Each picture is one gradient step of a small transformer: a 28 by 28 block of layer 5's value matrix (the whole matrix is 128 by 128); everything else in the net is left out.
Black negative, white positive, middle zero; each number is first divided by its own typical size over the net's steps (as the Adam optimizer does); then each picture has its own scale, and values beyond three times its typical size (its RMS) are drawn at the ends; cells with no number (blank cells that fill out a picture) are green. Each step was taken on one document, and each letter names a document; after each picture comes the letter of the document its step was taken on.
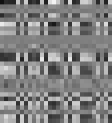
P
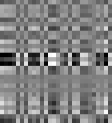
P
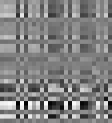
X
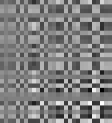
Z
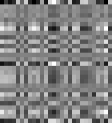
P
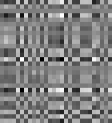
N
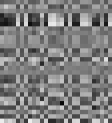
P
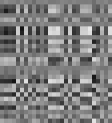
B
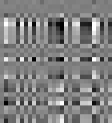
N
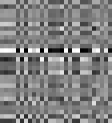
X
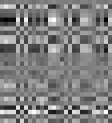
P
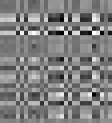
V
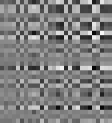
Z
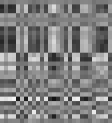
B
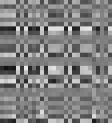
B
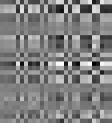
Z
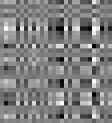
N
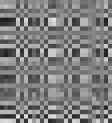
P
